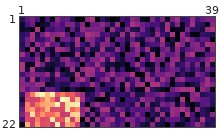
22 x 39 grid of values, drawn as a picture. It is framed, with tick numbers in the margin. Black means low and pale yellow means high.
The bottom left is the ninth with the highest average. The values are skewed, with a long tail toward high values. In the bottom left lies a patch that is higher than the rest. Overall the values sit about 30% of the way up the scale.
